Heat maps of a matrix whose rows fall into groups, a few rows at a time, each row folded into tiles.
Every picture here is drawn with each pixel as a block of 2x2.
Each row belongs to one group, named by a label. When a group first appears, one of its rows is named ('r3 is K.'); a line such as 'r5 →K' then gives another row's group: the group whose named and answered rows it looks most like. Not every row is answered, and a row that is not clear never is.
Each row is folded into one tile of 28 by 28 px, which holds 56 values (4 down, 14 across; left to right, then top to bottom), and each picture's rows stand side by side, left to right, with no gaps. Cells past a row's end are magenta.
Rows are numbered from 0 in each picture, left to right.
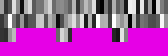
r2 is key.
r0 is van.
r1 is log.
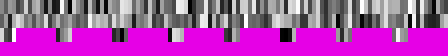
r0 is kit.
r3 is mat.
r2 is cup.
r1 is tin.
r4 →key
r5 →cup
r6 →van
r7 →key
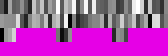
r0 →mat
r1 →cup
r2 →log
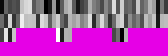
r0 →log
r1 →kit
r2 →cup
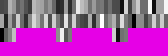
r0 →mat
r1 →log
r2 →van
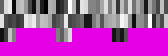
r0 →tin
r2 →cup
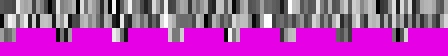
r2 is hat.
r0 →log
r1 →cup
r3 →kit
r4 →log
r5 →mat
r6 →tin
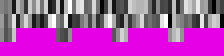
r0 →key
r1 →cup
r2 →key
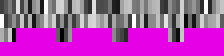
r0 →key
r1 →tin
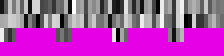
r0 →kit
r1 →tin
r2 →kit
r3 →van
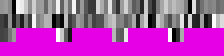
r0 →tin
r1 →hat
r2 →kit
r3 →kit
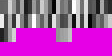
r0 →mat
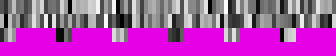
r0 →mat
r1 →tin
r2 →hat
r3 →tin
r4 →hat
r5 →mat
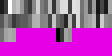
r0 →mat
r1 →tin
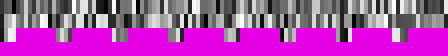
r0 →log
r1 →log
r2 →hat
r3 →key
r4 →log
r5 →mat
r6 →van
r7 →hat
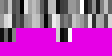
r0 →cup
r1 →kit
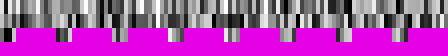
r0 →cup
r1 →cup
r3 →hat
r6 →log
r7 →hat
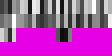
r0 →kit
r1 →cup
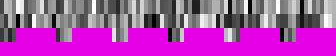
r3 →mat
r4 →hat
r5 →van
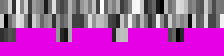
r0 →tin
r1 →van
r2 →log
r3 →cup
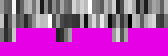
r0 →van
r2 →hat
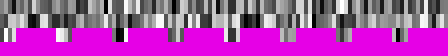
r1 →hat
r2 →van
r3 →key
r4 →van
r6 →tin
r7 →kit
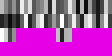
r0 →hat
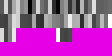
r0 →kit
